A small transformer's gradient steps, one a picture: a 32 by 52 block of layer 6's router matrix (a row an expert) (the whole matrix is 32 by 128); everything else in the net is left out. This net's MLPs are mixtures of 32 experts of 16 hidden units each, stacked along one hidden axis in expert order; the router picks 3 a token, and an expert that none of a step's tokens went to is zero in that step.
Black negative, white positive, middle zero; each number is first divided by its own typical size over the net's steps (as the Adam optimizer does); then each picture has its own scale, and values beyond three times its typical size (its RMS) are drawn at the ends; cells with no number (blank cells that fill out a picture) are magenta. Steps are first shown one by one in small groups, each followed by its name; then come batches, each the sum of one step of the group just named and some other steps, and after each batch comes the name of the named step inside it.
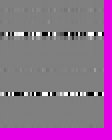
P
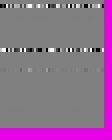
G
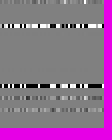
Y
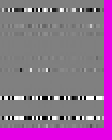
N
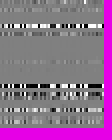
Y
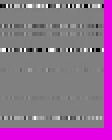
G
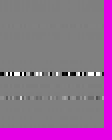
Y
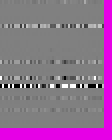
Y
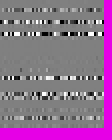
N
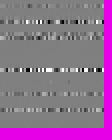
P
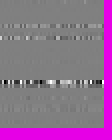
Y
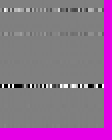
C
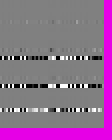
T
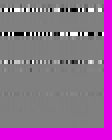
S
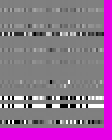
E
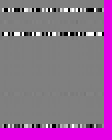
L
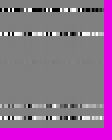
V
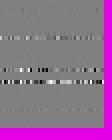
S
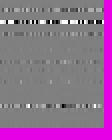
S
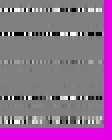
S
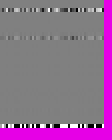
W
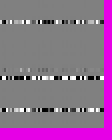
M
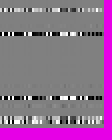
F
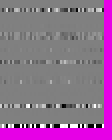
W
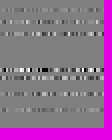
M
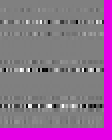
F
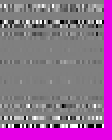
W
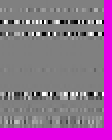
F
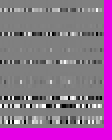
F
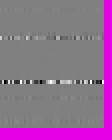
F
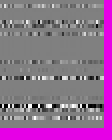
M
